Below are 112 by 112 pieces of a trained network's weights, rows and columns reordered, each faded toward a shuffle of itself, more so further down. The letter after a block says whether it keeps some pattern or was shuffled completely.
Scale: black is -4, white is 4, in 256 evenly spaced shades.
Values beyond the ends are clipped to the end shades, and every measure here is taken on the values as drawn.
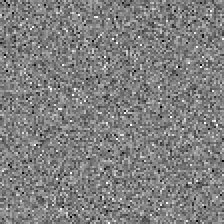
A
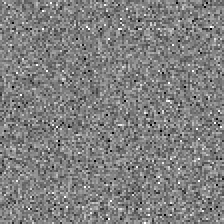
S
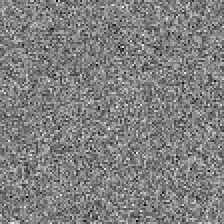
A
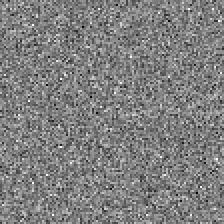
A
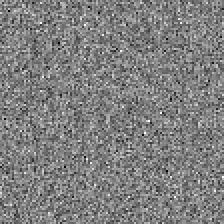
S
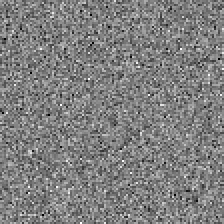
S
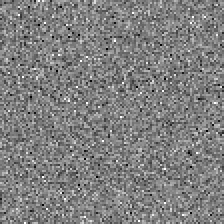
A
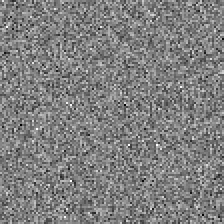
A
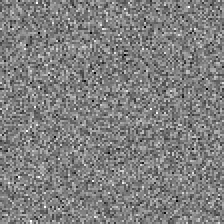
A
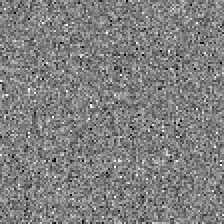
S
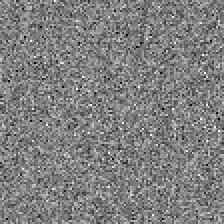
A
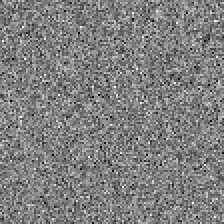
A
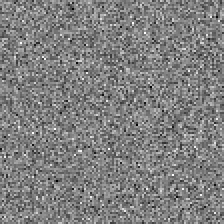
S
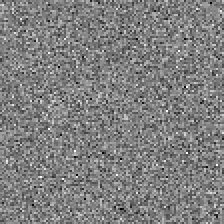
S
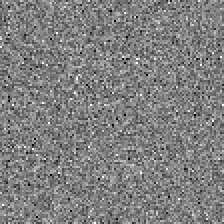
S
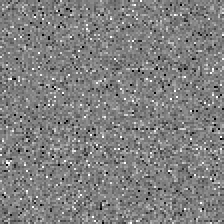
S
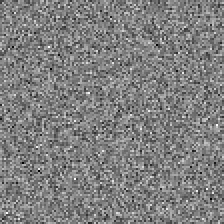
A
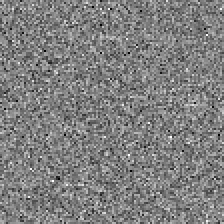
A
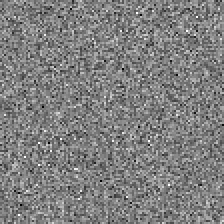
S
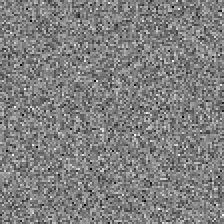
A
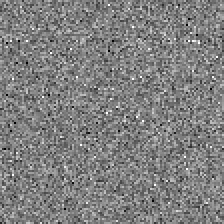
S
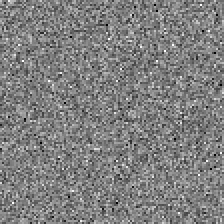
A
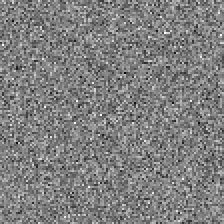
A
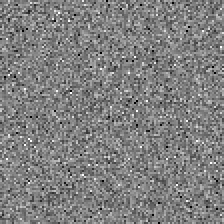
A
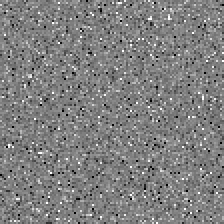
A
